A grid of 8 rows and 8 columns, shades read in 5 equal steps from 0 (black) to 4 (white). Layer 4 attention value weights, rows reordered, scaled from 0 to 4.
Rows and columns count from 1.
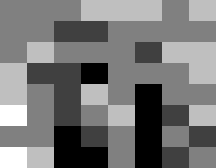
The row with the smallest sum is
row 7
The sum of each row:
20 14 18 14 15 16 10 12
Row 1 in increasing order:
2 2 2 2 3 3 3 3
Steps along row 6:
down down up up down up up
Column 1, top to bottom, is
2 2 2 3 3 4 2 4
